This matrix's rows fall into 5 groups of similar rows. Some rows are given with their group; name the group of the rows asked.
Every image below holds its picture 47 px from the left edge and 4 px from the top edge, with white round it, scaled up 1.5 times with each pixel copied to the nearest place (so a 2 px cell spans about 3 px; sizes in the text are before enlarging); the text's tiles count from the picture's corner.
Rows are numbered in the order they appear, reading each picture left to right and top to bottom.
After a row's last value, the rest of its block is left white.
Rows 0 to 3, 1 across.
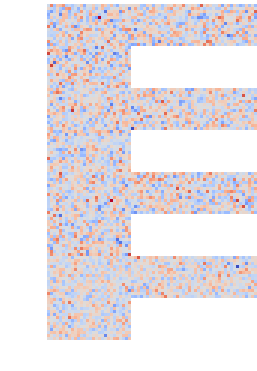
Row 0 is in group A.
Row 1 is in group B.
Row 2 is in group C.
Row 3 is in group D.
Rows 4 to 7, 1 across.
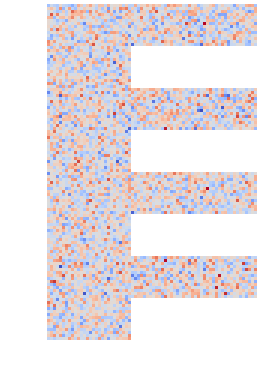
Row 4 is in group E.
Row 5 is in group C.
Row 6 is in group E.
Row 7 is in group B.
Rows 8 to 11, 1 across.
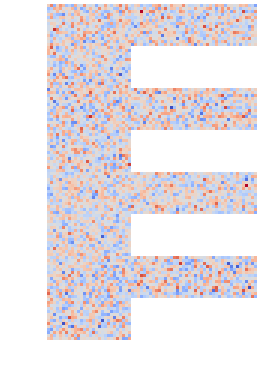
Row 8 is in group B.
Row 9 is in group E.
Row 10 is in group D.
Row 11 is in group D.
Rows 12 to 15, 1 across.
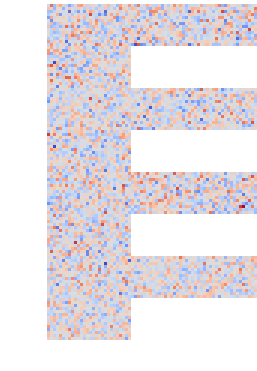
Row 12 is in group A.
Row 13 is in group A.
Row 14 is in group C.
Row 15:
A
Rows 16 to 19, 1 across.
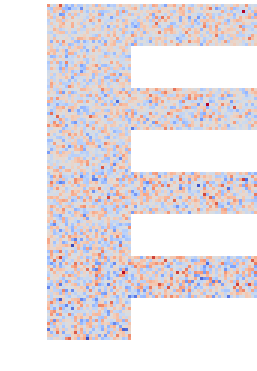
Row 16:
B
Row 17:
E
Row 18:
B
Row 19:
C
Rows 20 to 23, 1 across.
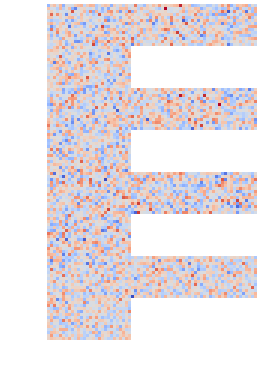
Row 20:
E
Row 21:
D
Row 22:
A
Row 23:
B
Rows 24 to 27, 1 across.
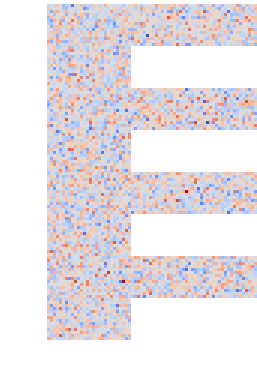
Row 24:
D
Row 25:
D
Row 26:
E
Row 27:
A
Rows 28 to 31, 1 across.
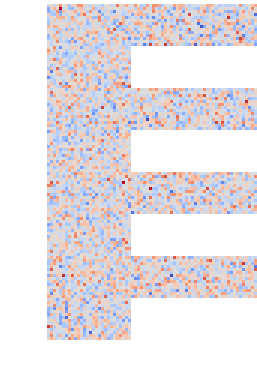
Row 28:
C
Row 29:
D
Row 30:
E
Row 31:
B
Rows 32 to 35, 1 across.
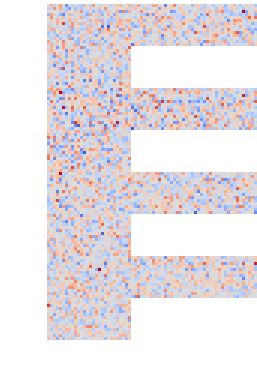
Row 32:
B
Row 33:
B
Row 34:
C
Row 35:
A
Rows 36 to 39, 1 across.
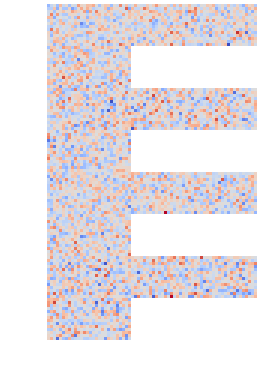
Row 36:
E
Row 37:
B
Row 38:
C
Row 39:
A
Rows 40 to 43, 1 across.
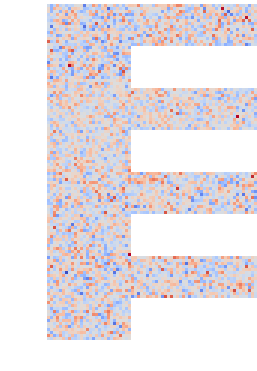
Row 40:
D
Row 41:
C
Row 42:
C
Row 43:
E
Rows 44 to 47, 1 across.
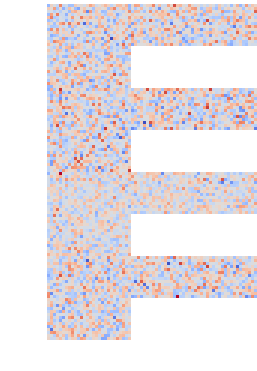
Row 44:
E
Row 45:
C
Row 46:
C
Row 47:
D
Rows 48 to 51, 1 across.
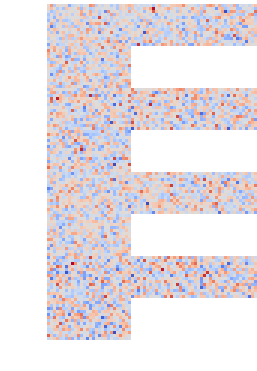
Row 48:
A
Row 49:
E
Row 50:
D
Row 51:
E
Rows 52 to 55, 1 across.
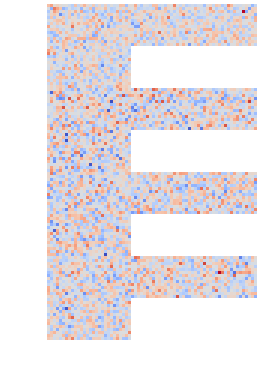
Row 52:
B
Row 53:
B
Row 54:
A
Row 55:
D
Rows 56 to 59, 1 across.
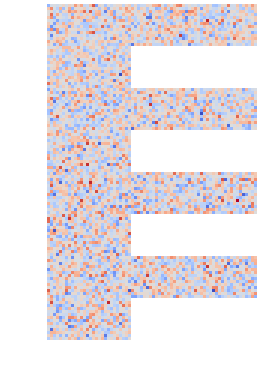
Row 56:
E
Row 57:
E
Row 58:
A
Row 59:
D
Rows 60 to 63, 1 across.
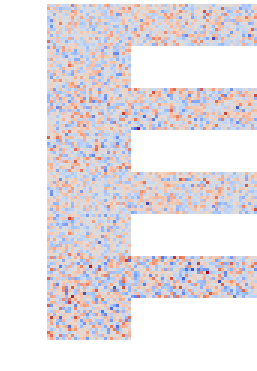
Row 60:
D
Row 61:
A
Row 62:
D
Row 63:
A
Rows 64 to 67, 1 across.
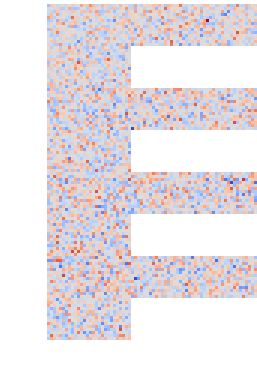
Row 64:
E
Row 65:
E
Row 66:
C
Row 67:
B
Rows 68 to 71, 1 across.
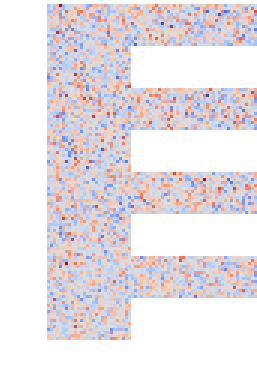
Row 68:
C
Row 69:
C
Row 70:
D
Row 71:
C
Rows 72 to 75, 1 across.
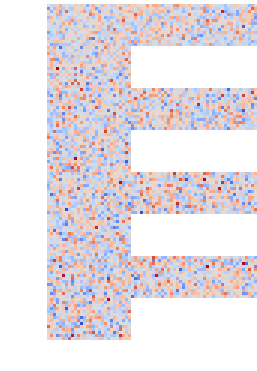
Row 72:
C
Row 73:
C
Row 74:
D
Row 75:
B
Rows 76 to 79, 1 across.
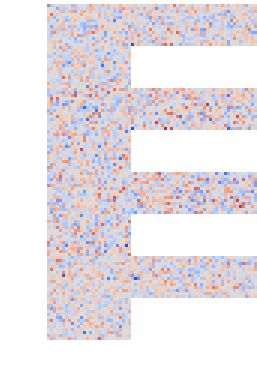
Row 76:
E
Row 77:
E
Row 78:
C
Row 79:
B
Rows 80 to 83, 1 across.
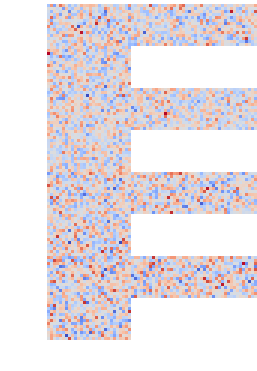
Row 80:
A
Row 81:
B
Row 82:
E
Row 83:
B
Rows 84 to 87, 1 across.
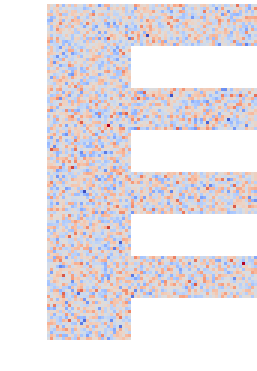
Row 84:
D
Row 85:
A
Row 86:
E
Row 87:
B
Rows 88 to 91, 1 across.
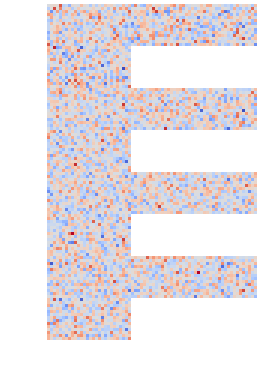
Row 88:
C
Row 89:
C
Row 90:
D
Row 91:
C
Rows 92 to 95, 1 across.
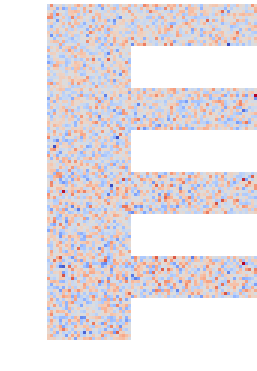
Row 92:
E
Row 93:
A
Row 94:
B
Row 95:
B
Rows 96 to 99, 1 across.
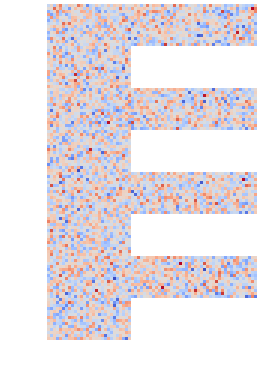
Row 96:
C
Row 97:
D
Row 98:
B
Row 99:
D
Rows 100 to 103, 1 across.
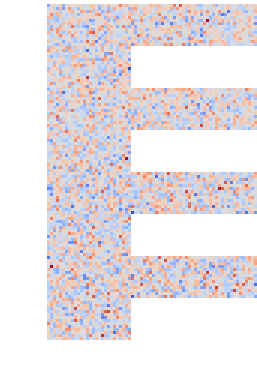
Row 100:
E
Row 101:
E
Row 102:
D
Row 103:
E
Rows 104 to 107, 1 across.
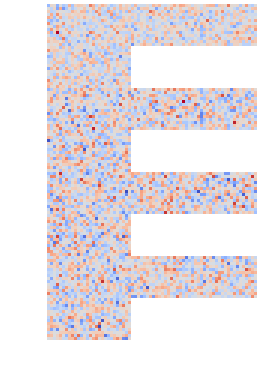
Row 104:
E
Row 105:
E
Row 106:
C
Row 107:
D
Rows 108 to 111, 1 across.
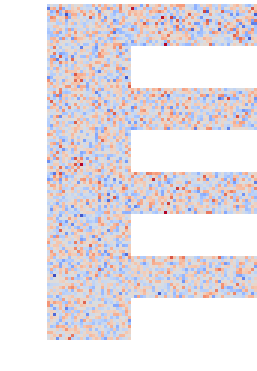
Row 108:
C
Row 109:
C
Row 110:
C
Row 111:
A
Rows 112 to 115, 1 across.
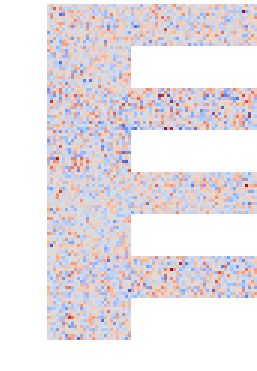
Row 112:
B
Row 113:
C
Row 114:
D
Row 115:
D
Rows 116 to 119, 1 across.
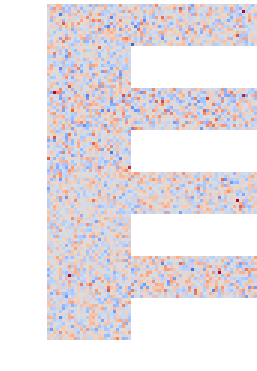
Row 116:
B
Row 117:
B
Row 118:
C
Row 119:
D
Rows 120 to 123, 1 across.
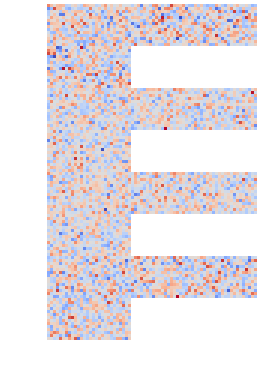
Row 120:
B
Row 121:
C
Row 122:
B
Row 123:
D
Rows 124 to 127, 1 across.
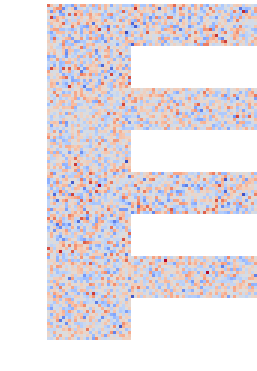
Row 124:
B
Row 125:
C
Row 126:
A
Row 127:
E
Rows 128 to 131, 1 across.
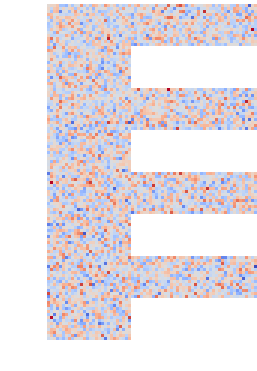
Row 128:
D
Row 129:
D
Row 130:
E
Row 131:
A
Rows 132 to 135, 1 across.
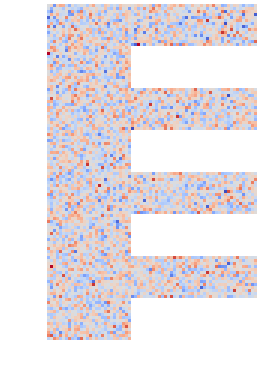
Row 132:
A
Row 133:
E
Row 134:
A
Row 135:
E
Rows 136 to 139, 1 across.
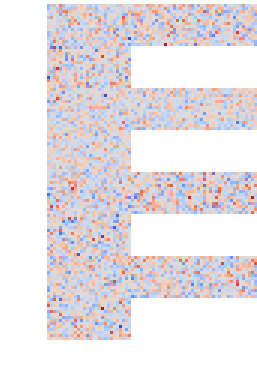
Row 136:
C
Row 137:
A
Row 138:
D
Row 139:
C
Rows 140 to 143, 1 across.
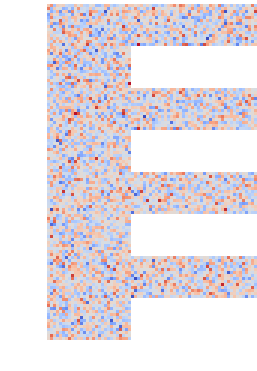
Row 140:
A
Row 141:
A
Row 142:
B
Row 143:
B
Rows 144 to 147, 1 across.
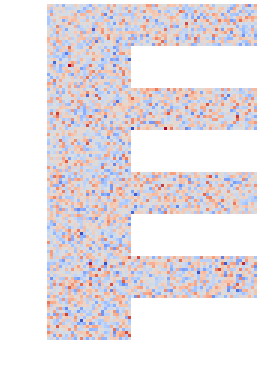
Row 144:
D
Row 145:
E
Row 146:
B
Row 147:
A
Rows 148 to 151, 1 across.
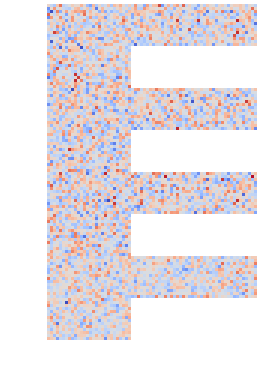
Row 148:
C
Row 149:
D
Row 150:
C
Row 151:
A
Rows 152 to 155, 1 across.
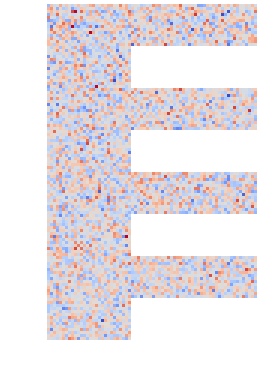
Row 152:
E
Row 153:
E
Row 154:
C
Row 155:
D
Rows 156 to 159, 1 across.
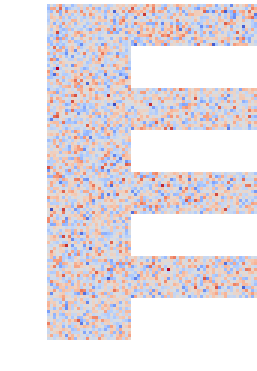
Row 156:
C
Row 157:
E
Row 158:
B
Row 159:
B
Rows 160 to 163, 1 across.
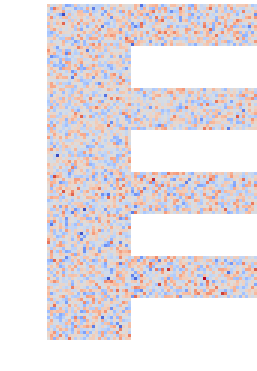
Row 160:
B
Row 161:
A
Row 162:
B
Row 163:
B
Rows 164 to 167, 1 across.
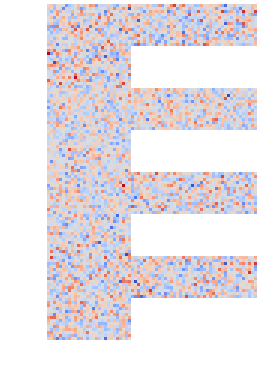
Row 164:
A
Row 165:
D
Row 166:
D
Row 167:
A
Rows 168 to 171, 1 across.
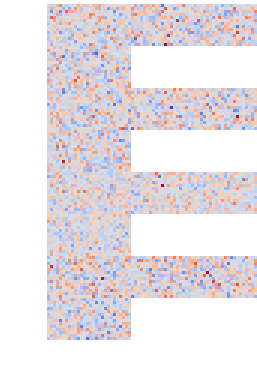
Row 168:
C
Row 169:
E
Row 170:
B
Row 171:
E
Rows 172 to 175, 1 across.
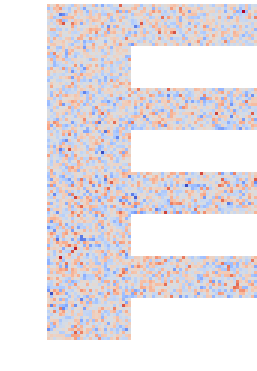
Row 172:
B
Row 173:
D
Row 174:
A
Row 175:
C
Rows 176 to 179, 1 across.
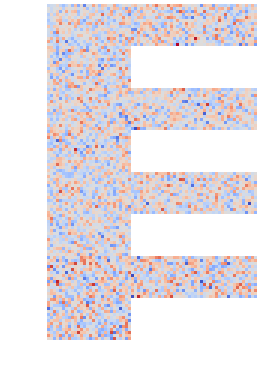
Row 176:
D
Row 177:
A
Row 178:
D
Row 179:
E
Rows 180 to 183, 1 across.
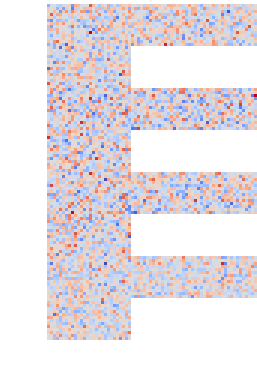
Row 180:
E
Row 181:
A
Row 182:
A
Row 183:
A
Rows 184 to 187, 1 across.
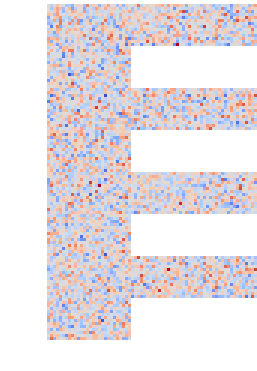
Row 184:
D
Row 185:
A
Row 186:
A
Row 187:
D
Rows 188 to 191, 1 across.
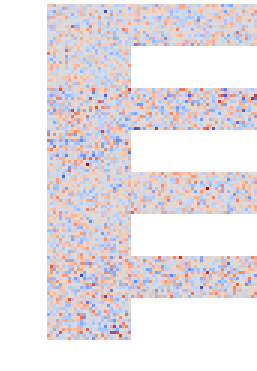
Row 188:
A
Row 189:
A
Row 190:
E
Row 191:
E
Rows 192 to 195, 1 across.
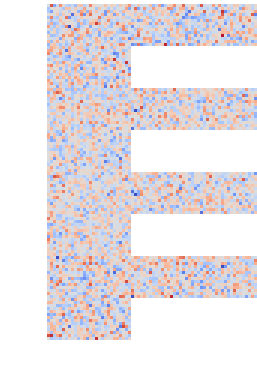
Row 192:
A
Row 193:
B
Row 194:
B
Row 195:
E
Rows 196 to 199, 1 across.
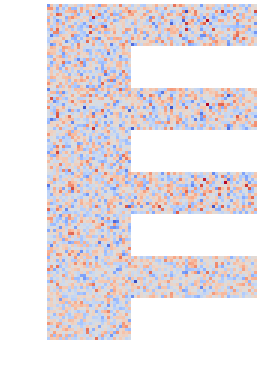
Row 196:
E
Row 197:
E
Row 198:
D
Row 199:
E
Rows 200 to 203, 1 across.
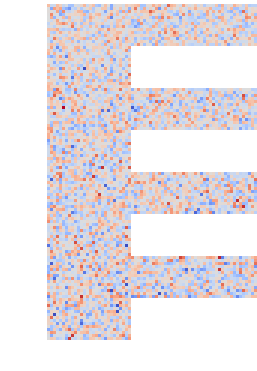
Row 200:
B
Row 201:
B
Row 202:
C
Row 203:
A
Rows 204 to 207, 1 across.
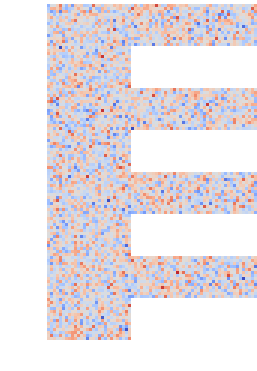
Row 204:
C
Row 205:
E
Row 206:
C
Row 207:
C
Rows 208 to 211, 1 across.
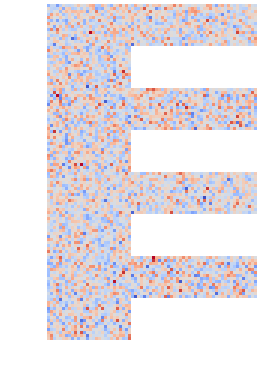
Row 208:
E
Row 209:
C
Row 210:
E
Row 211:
C
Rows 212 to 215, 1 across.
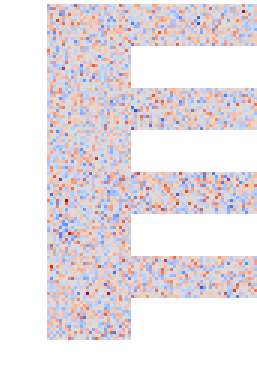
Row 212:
B
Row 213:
B
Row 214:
D
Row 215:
E
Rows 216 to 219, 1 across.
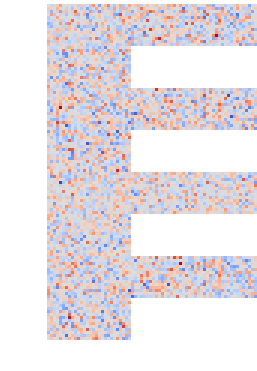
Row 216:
D
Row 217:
D
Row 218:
B
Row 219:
D
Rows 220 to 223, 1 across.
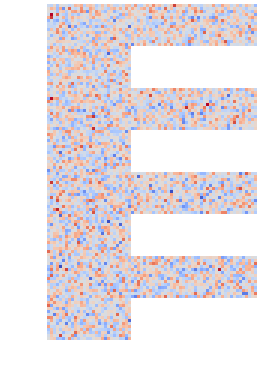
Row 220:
E
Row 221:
E
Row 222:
E
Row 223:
A
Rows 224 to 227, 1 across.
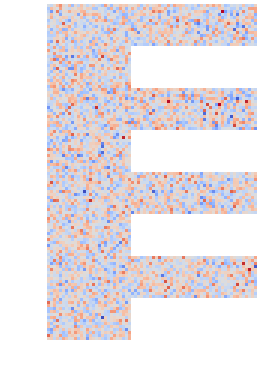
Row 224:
C
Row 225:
D
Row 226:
E
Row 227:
C
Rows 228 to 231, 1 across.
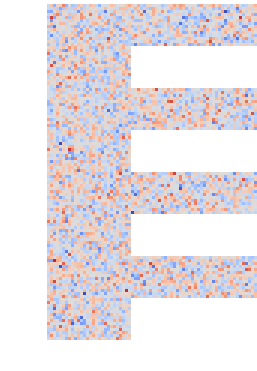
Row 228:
A
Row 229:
D
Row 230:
B
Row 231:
B
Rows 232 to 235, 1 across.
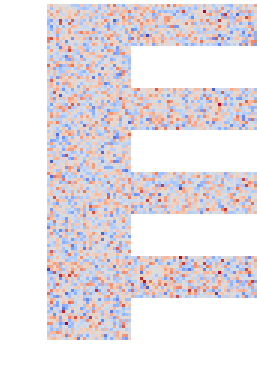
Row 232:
D
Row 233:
D
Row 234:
B
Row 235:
D
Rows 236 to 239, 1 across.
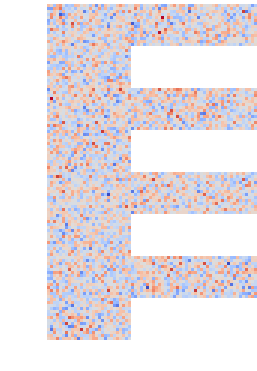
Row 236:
B
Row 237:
E
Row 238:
B
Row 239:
D
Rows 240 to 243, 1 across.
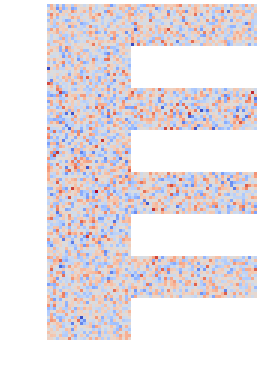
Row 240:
E
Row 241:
C
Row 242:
D
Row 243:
B
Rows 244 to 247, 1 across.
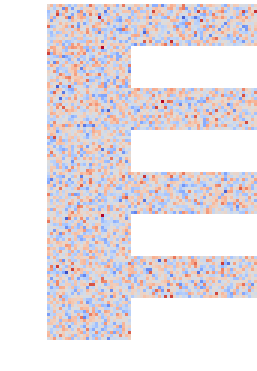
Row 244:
A
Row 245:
B
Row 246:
A
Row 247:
E
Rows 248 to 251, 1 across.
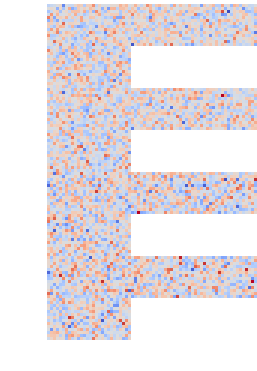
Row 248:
E
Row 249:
E
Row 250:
A
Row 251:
D
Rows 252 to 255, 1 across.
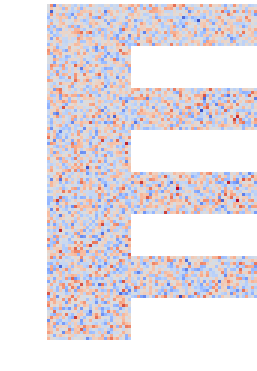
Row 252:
A
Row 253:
C
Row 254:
C
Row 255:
A
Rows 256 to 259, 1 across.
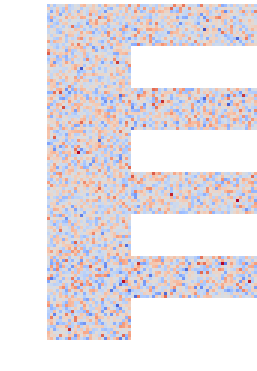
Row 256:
A
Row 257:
B
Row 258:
C
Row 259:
A
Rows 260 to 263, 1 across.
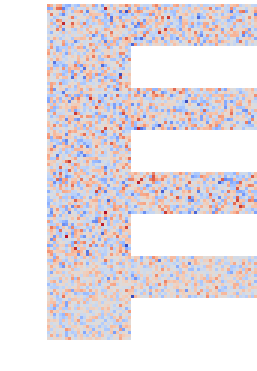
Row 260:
B
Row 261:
A
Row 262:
C
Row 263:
B
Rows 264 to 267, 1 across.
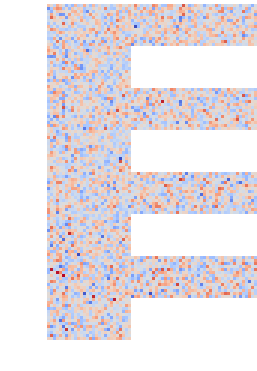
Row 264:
B
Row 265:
B
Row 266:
D
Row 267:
B
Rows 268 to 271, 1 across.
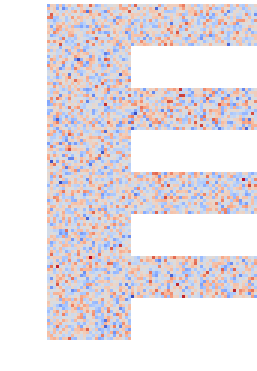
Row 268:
E
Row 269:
D
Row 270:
B
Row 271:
E
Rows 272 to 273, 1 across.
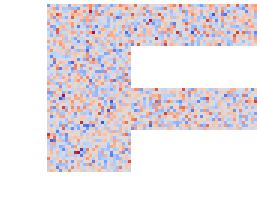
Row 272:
E
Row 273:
B
